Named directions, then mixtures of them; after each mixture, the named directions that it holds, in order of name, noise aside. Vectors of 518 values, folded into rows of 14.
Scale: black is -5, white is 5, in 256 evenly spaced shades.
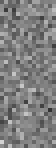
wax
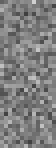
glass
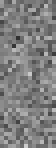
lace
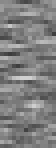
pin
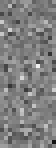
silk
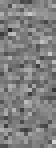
glass, pin, silk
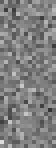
wax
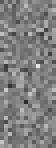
silk, wax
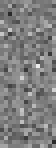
silk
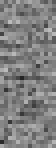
pin, silk, wax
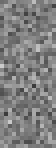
glass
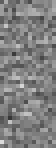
pin, wax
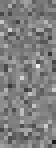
silk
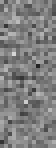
pin, silk, wax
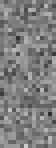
glass, lace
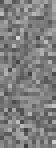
lace, silk, wax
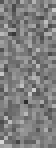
glass, silk, wax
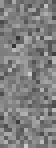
lace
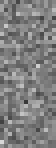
pin, silk, wax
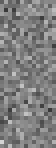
wax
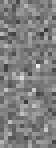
pin, silk, wax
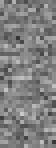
lace, pin, silk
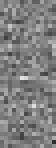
pin, silk, wax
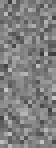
lace, silk, wax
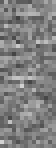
pin, wax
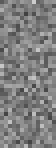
glass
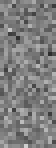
glass, lace, silk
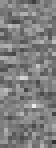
glass, pin, silk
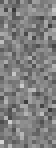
wax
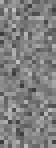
lace, wax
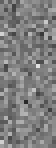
silk, wax
